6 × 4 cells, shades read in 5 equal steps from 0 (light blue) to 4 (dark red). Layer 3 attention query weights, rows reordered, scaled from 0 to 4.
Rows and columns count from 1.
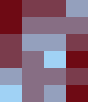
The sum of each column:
15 12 9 17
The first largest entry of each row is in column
1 1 1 4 4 4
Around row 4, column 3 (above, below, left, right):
1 2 2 4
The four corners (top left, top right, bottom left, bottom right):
4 1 0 4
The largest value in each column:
4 3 3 4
